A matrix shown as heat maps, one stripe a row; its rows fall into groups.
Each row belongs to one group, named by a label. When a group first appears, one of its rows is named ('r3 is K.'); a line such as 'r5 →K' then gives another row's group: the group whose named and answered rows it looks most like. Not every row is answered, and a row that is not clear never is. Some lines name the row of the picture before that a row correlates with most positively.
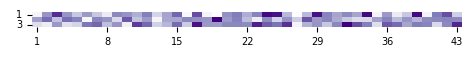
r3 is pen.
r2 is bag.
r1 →pen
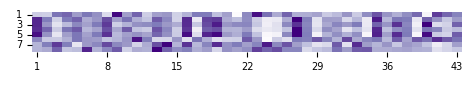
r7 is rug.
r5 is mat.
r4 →mat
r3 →mat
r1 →pen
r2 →mat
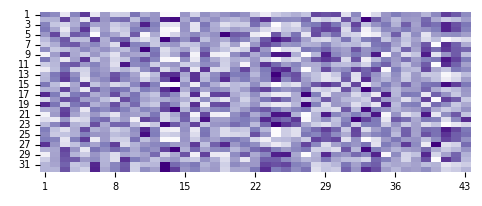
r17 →mat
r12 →pen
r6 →rug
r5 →bag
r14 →rug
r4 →bag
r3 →bag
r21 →pen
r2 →rug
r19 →mat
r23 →rug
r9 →pen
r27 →mat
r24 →bag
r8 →bag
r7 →pen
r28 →rug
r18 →pen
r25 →bag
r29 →pen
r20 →rug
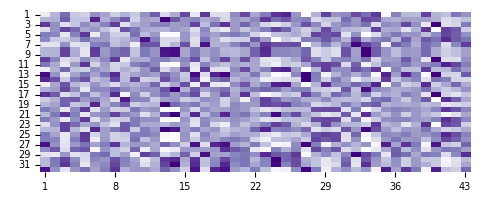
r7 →pen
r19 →rug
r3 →mat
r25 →bag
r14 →mat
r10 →mat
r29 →pen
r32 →mat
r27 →mat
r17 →mat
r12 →pen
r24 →rug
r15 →pen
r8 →rug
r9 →rug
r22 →bag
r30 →rug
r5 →bag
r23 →pen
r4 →pen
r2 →rug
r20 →bag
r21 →rug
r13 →mat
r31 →rug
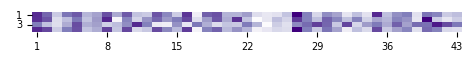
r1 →mat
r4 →mat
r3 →bag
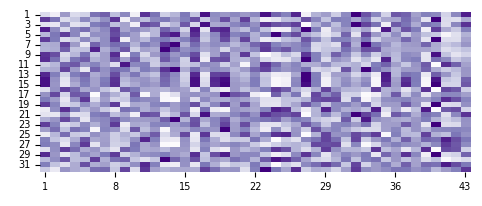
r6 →mat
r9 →mat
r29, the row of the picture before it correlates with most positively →2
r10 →mat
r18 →bag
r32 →pen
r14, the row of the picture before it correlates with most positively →1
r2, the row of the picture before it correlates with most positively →2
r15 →mat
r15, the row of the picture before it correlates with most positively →1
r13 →mat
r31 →bag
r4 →mat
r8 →rug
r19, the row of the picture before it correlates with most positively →2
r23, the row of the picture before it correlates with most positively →2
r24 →bag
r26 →bag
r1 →pen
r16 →pen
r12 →rug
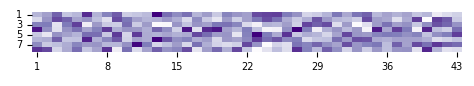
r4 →mat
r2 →pen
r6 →rug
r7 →bag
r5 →pen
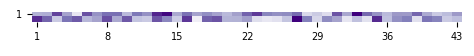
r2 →mat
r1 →rug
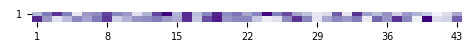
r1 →rug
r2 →mat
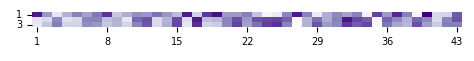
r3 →pen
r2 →pen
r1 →mat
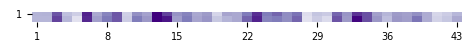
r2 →rug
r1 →rug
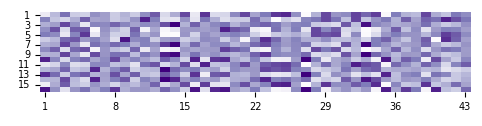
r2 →bag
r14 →rug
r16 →mat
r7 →rug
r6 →pen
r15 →pen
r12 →rug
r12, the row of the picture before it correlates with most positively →1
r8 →bag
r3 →rug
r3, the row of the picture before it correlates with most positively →2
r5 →bag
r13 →mat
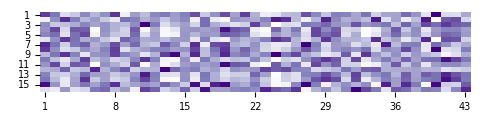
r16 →pen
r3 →bag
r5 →bag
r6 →pen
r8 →mat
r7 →mat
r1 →mat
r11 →bag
